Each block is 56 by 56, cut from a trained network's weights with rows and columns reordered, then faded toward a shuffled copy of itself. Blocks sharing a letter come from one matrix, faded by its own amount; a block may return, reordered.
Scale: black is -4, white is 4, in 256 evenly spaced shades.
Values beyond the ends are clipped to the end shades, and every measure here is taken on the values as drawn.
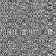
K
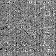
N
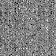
N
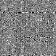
N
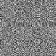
K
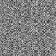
K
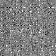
N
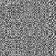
K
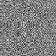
K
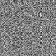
K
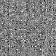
N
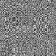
K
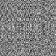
K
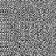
K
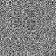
K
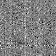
N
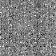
N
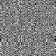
K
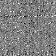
N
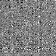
N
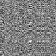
K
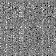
N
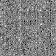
N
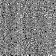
N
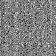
N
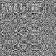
K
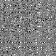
N
